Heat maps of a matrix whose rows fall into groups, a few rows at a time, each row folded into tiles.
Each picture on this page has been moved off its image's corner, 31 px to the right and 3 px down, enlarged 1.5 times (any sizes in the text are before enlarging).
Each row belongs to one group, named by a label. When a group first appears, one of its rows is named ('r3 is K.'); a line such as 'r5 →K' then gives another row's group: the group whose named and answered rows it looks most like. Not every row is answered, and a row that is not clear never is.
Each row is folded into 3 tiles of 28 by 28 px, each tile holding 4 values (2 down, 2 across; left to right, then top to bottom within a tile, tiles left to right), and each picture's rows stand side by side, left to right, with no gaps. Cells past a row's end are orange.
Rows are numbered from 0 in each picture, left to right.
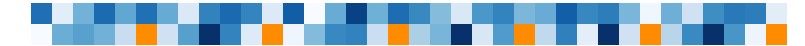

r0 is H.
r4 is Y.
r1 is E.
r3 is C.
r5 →E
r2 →H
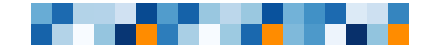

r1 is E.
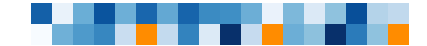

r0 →H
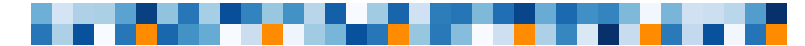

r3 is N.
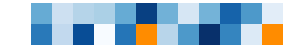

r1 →E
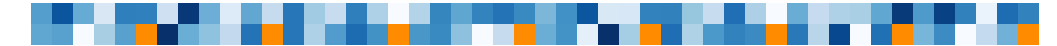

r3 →N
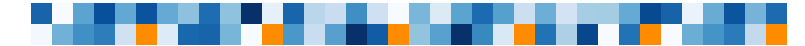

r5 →H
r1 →E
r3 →E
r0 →H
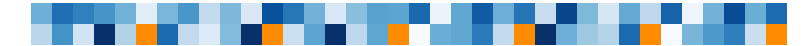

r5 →H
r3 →H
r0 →Y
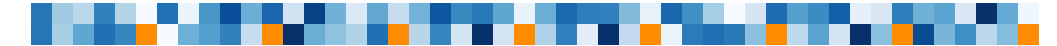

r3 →Y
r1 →H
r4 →Y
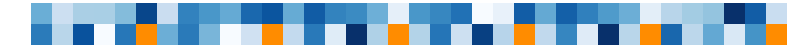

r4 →Y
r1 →N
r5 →C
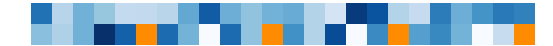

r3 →N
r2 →C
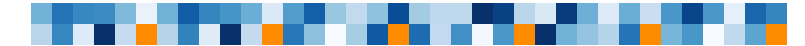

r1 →Y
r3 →C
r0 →Y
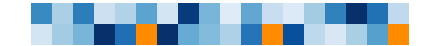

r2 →C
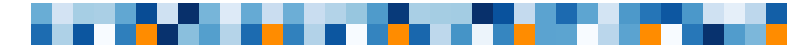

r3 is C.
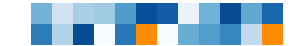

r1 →H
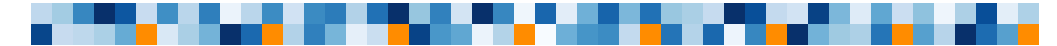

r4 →H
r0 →C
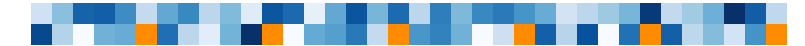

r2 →H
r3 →N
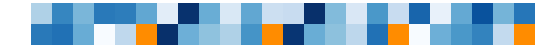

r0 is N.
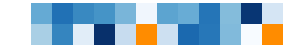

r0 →Y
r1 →E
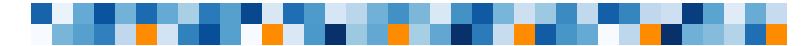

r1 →E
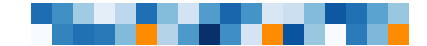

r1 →E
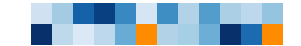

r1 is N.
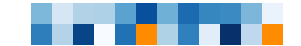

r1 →Y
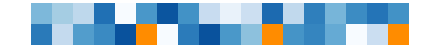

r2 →N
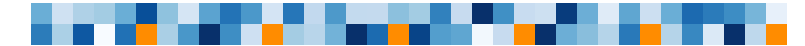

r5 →Y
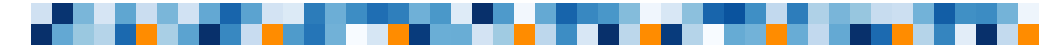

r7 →Y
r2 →N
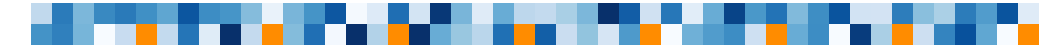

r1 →Y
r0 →N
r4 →C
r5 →H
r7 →E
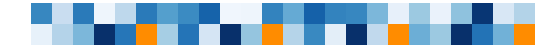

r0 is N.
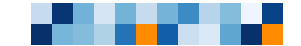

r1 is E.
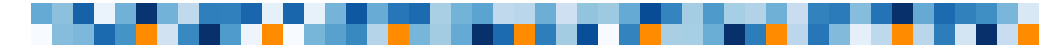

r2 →H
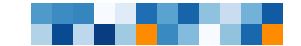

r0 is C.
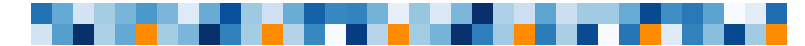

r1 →E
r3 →E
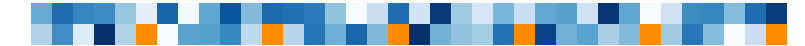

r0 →Y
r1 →H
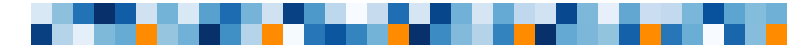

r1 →E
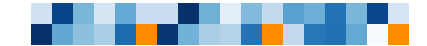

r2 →E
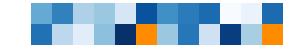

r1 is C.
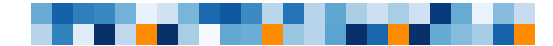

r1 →C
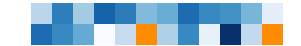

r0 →N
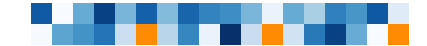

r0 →H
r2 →E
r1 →Y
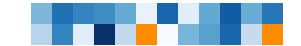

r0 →Y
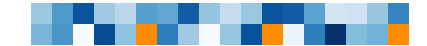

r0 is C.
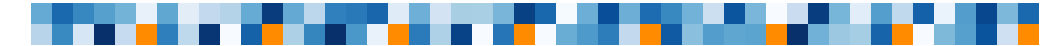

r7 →H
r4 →H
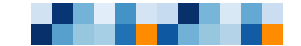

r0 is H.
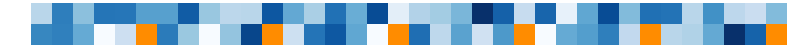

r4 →H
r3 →C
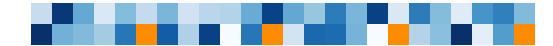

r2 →E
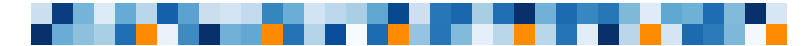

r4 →Y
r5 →E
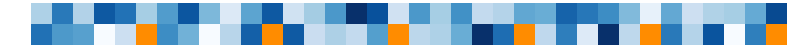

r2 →C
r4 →Y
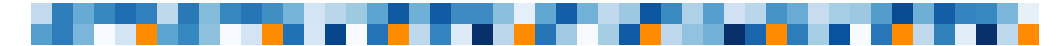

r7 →Y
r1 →N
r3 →Y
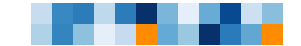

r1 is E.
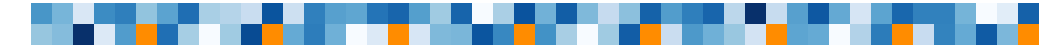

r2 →N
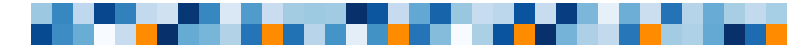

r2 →C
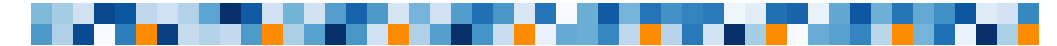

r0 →C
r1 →C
